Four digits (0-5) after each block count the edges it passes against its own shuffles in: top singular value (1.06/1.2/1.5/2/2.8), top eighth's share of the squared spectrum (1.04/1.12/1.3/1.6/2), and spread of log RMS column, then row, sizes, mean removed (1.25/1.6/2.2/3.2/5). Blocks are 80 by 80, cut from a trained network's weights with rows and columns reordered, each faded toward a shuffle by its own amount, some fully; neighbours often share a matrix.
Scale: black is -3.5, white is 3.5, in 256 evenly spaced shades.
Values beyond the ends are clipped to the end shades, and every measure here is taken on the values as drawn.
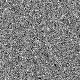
0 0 0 0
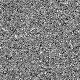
0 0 0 0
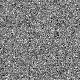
1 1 1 0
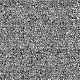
2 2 2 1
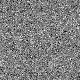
0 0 0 0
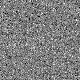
0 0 0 0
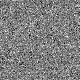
0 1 0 0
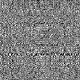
4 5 2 3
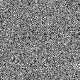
2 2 0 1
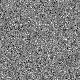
0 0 0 0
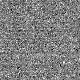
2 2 1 0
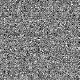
2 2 2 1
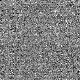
2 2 2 0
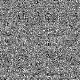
2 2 2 0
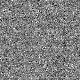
1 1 1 0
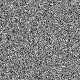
0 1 0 0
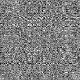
4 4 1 3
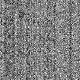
3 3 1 2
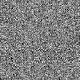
2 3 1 2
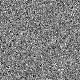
2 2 0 1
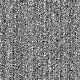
3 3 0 2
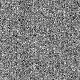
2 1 0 0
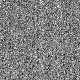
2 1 0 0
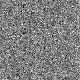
1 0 0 0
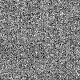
1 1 0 0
